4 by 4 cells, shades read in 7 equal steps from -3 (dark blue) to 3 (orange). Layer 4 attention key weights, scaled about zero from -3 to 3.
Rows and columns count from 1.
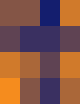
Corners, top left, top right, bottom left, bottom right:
0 2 3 1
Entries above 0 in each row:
1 0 3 2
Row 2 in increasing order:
-2 -2 -1 -1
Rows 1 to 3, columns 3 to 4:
-3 2 / -2 -1 / -1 2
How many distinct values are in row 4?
4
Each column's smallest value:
-1 -2 -3 -1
